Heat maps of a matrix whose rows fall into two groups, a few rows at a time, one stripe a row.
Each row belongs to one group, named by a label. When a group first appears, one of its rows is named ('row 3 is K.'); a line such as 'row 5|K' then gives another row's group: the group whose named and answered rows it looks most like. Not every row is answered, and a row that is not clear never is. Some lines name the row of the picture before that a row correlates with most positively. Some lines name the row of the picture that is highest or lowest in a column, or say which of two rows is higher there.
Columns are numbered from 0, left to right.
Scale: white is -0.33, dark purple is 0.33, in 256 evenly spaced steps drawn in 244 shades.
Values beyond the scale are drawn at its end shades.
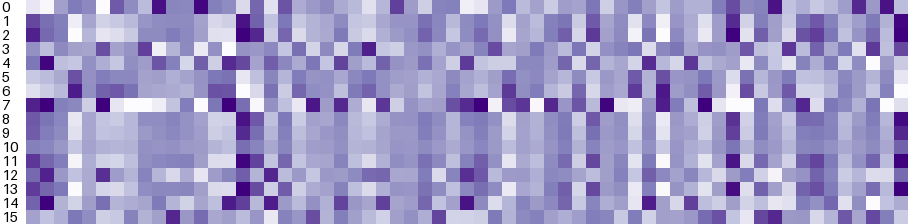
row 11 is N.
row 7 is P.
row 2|N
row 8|N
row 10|N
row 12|P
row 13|N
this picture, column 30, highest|7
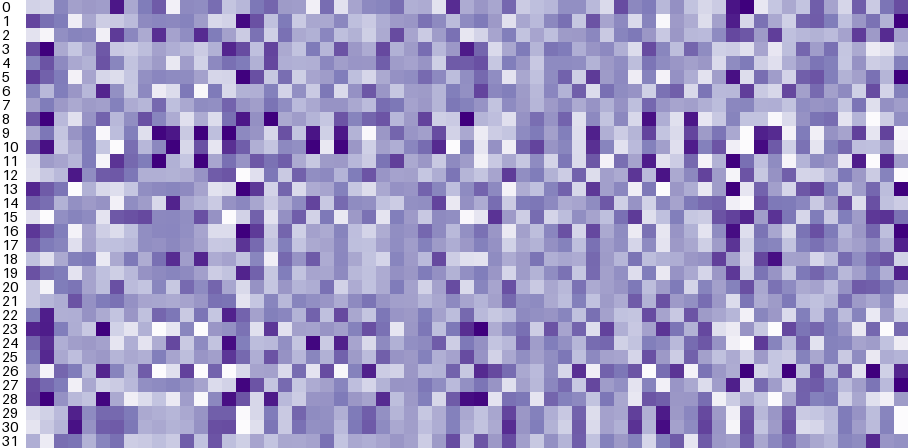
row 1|N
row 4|P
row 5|N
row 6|P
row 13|N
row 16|N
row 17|N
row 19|N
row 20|P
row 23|P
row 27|N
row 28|P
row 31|P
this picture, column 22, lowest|26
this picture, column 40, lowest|26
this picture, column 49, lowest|28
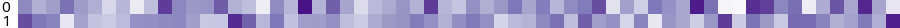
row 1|N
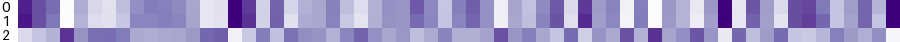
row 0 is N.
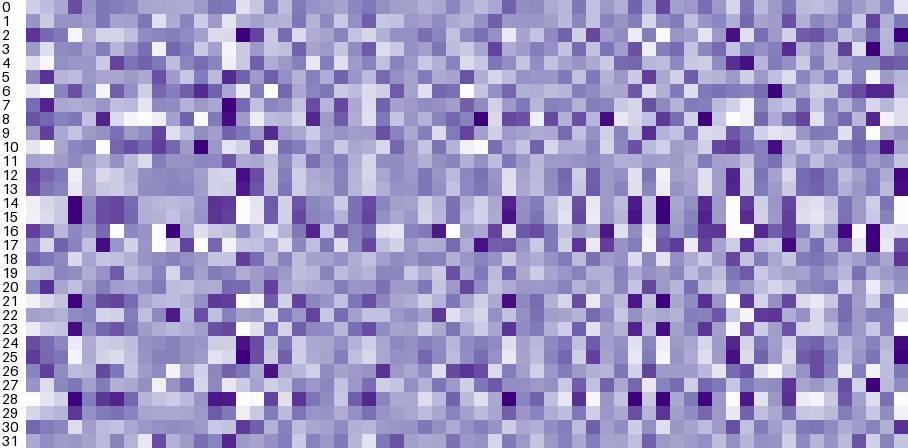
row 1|P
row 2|N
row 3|P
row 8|P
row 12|N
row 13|N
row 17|P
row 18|N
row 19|P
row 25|N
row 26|P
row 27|P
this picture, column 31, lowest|6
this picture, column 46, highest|17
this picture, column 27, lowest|19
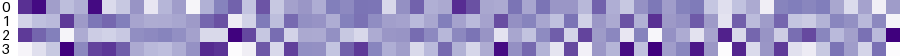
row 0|P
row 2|N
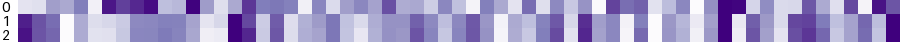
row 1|N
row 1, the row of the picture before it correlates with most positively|2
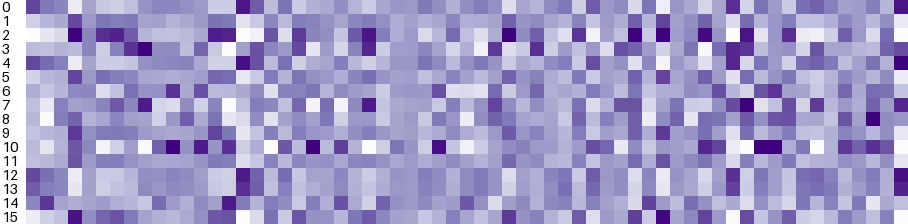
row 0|N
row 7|P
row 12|N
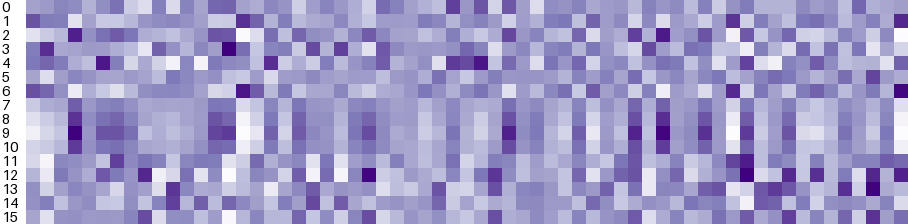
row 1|N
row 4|P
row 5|P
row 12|P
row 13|P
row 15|P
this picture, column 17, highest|4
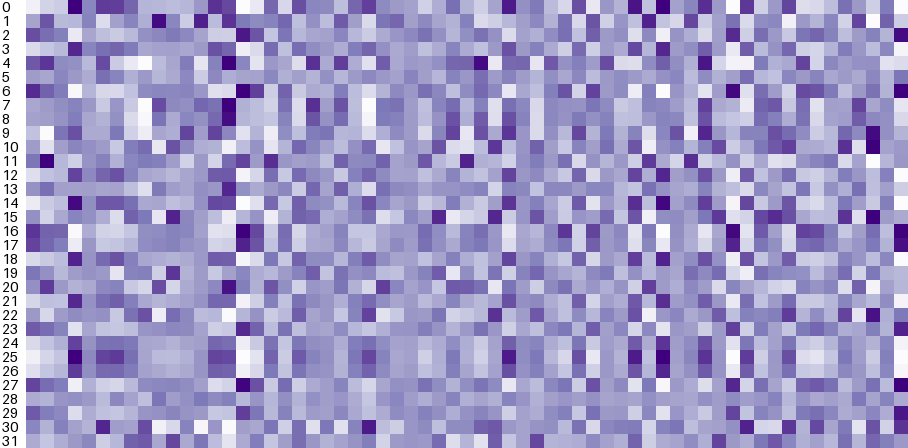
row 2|N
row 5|P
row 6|N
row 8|P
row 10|P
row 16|N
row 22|P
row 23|N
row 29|N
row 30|P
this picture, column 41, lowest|1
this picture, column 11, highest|9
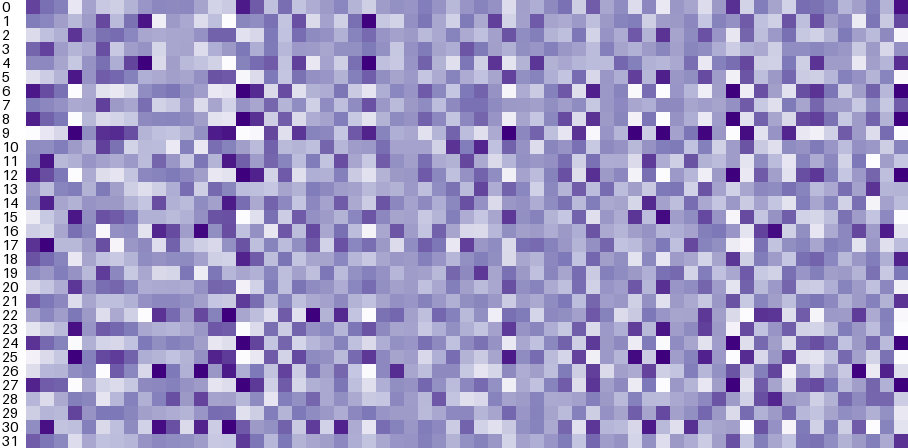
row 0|N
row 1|P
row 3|P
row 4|P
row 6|N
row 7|P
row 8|N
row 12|N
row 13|P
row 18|N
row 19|P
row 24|N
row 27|N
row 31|N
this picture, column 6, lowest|17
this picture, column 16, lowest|9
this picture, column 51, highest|9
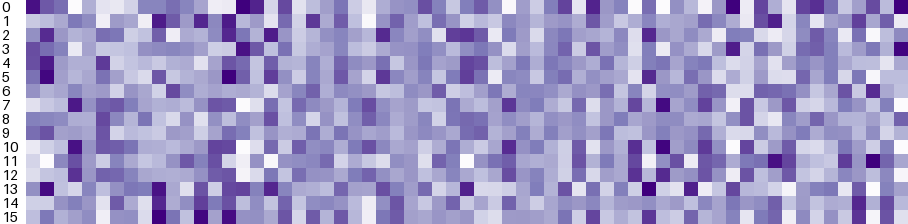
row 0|N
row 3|N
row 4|P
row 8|P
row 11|P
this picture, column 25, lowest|11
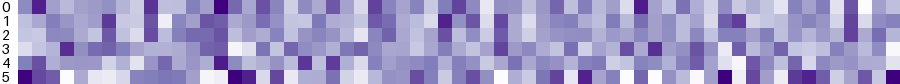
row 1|P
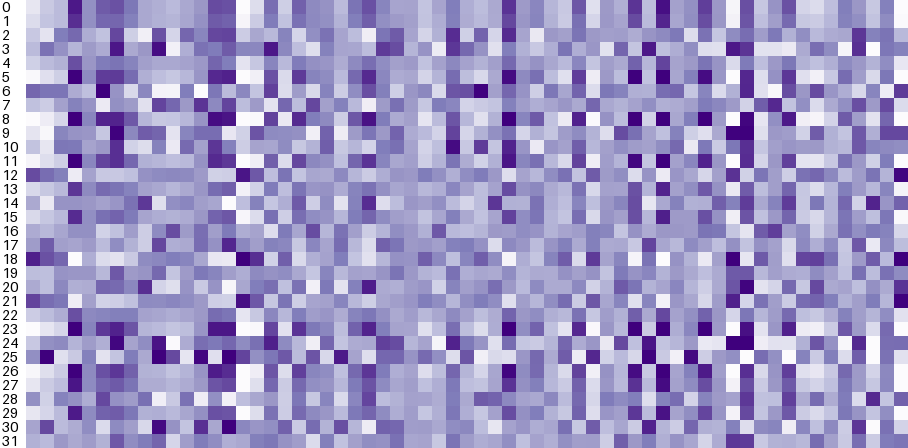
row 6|P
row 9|P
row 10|P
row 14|P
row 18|N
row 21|N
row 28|P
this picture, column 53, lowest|6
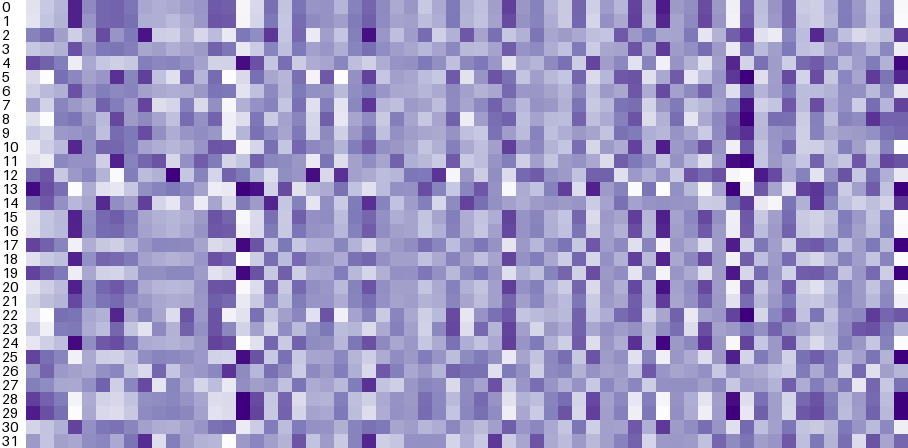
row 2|P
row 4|N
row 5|P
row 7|P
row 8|P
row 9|P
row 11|P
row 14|P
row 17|N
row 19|N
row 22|P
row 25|N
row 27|P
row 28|N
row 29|N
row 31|P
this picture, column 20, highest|12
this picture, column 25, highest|26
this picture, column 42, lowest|12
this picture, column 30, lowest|12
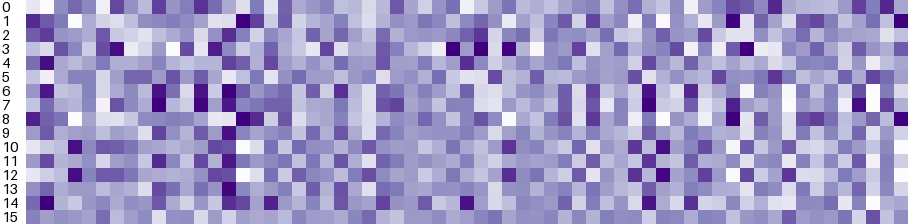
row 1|N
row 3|P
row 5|P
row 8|N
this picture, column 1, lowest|0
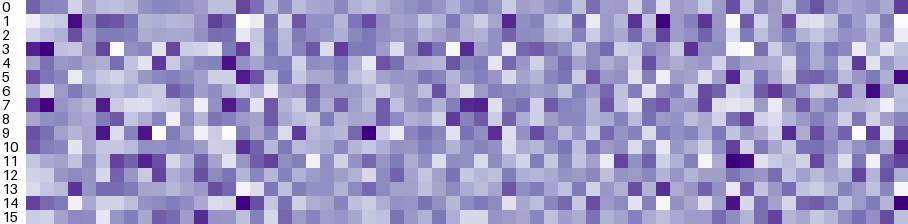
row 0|N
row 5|N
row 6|P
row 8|P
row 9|P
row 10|N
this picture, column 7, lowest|7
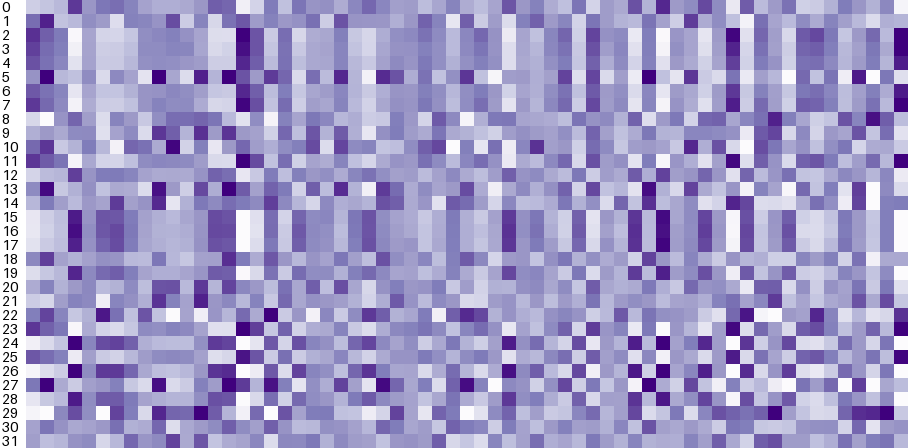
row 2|N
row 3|N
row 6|N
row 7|N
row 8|P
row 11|N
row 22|P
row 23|N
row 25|N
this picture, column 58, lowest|27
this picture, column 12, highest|29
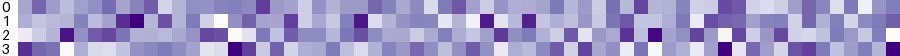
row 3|N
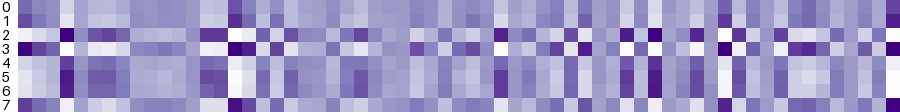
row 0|N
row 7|N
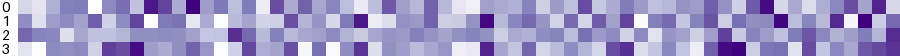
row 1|P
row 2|N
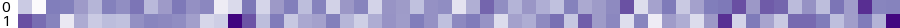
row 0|P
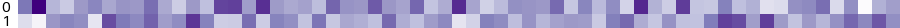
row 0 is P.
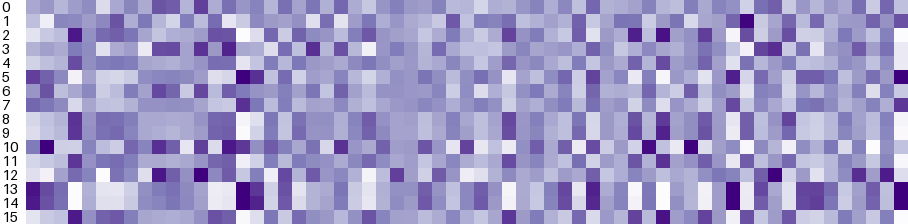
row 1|P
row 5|N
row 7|N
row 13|N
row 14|N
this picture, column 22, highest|10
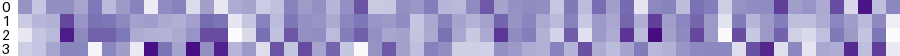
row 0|P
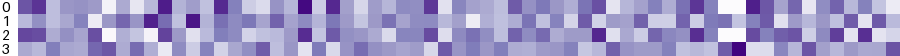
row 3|P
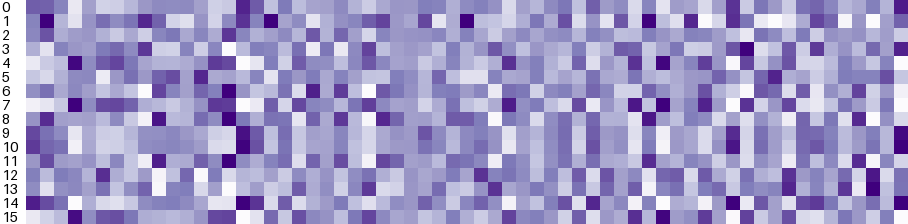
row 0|N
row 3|P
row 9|N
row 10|N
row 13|P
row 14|N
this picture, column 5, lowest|5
